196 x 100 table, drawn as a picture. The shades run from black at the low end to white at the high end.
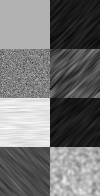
It is made of 4 by 2 panels. Panel 1,1: high, flat. Panel 1,2: very low, slanting up to the right, faint in contrast. Panel 2,1: middling, fine-grained. Panel 2,2: low, slanting up to the right. Panel 3,1: very high, streaked across, faint in contrast. Panel 3,2: very low, slanting up to the right, faint in contrast. Panel 4,1: low, slanting down to the right, faint in contrast. Panel 4,2: high, blotchy.
